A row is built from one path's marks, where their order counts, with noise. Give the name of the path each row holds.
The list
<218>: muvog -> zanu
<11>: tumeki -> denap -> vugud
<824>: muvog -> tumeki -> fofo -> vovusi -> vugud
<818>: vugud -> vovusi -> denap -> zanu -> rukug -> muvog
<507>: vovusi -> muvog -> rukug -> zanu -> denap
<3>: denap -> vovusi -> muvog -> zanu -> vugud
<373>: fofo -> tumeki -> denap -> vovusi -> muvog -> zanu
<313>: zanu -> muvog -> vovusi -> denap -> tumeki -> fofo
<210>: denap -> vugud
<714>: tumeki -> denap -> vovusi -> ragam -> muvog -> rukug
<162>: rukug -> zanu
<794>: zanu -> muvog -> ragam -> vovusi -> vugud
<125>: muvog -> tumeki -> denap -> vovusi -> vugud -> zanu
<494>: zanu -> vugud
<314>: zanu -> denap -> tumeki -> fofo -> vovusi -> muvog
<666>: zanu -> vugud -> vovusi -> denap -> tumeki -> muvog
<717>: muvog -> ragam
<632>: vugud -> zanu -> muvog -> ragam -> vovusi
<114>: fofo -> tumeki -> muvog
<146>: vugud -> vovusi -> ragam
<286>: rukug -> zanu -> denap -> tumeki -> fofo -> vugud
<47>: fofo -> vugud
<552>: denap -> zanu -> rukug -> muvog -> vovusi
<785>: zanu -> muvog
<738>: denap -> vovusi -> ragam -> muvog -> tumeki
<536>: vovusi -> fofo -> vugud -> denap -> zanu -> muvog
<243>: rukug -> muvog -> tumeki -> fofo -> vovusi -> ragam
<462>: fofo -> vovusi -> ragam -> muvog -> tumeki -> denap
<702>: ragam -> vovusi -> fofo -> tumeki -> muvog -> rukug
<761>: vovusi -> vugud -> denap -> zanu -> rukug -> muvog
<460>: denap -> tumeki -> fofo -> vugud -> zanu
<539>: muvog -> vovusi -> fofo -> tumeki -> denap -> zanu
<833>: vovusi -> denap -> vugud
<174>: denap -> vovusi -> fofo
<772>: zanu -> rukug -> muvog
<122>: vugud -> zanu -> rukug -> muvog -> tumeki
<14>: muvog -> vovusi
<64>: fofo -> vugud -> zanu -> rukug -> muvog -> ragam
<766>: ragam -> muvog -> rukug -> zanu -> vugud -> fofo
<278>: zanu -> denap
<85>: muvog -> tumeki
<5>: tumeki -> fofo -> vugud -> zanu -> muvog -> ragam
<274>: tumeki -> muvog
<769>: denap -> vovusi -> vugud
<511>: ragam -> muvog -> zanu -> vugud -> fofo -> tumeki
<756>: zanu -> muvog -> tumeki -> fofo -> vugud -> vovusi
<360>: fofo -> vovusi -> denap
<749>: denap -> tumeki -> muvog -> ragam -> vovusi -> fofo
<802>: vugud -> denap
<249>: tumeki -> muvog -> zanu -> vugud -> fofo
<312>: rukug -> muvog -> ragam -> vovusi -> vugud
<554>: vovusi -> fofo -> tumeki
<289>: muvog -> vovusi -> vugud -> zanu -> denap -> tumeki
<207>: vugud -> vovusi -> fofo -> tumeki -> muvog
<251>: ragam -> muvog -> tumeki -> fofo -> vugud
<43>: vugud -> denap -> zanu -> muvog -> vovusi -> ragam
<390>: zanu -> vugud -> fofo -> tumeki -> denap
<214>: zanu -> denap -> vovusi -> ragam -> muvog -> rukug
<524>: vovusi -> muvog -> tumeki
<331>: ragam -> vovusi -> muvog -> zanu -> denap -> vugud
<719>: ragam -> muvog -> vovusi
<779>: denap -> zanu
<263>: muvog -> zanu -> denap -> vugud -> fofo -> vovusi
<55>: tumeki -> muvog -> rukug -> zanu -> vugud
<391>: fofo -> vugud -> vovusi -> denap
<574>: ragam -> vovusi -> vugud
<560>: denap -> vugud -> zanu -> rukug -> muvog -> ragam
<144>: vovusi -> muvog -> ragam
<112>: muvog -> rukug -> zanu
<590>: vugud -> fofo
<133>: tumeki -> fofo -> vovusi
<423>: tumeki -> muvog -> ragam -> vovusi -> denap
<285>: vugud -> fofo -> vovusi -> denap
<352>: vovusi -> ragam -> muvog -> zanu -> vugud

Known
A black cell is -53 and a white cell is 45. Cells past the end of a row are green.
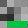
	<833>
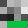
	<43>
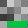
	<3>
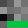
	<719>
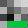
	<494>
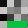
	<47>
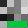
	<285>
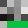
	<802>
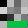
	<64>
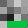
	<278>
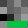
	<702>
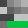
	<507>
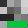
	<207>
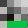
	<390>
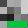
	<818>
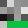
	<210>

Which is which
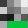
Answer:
<122>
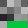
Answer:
<738>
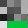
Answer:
<11>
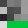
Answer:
<714>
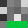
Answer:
<85>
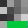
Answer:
<554>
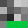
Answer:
<794>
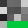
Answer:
<274>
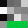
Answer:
<243>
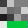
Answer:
<460>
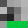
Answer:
<761>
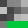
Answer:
<524>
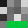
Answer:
<824>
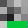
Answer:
<314>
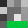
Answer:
<539>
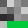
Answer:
<769>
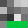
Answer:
<785>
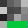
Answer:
<423>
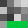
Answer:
<756>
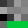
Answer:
<766>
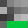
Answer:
<144>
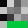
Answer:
<391>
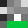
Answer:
<112>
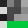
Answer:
<133>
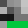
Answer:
<146>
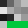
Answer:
<286>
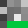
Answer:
<14>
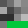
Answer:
<352>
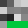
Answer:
<772>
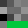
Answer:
<251>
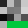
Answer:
<590>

